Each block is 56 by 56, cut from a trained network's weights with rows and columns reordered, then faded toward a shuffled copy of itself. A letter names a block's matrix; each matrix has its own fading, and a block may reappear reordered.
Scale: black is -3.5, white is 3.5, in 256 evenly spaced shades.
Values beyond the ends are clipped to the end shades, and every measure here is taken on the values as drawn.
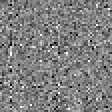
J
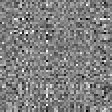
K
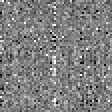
J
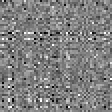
K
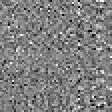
J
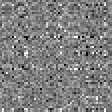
K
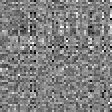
K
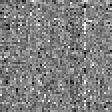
J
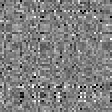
K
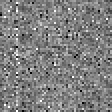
J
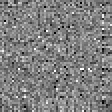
J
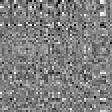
K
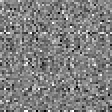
J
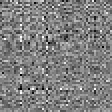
K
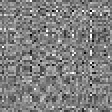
K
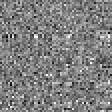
J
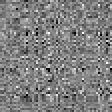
K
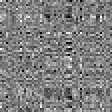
K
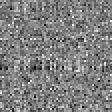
J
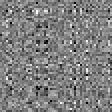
K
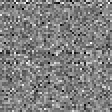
J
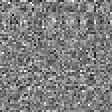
J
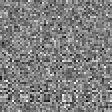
J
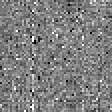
J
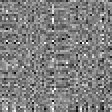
K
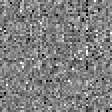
J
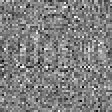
J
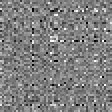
K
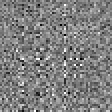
K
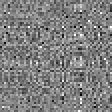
K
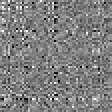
K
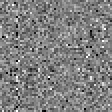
J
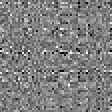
K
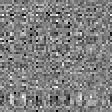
K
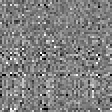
K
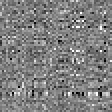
K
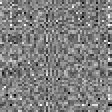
K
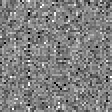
J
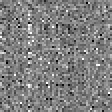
J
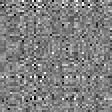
K
